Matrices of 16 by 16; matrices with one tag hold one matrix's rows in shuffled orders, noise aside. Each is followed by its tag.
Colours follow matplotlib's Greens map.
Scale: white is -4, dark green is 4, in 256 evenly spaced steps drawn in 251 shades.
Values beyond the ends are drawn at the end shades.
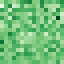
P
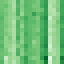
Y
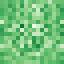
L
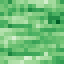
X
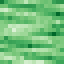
X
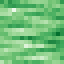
X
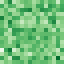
P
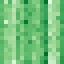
Y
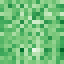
L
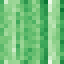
Y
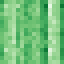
Y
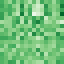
L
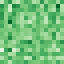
P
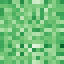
L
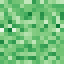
P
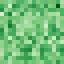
P
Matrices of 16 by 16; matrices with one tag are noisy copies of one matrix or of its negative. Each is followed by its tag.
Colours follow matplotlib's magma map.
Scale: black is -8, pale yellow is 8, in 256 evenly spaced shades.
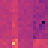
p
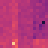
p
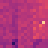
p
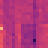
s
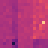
p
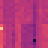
s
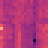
s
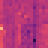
s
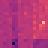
p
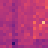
p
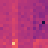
p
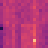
s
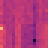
s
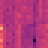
s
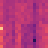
s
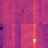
s
